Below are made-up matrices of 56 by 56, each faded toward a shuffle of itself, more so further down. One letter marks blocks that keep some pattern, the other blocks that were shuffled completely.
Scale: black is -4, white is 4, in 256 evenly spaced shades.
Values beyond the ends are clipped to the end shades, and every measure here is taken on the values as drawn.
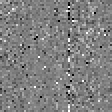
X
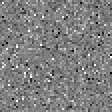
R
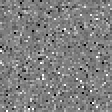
R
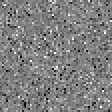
R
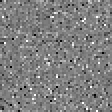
R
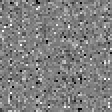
X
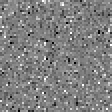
R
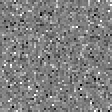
R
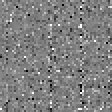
X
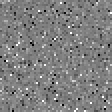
R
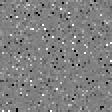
R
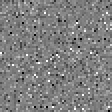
R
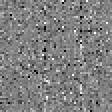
X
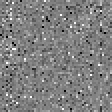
X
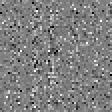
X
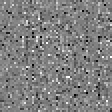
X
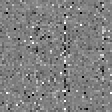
X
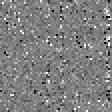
X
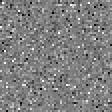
R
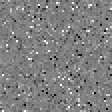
R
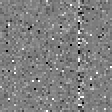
X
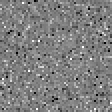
R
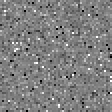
R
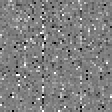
X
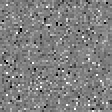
R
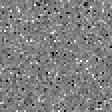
R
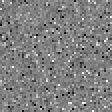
R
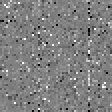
X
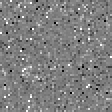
R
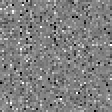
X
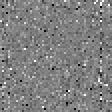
X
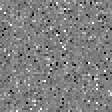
R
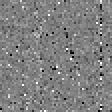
X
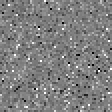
R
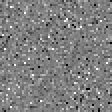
R
